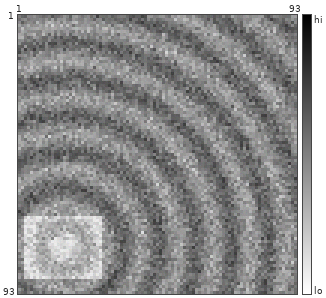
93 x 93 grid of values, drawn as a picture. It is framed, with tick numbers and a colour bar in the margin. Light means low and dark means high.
The ninth with the lowest average is the bottom left. The halves do not mirror each other. In the bottom left lies a patch that is lower than the rest. Rings spread out from the bottom left.
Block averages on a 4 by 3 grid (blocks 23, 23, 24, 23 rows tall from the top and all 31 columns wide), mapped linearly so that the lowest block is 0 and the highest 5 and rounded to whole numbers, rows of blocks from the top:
455
455
455
054
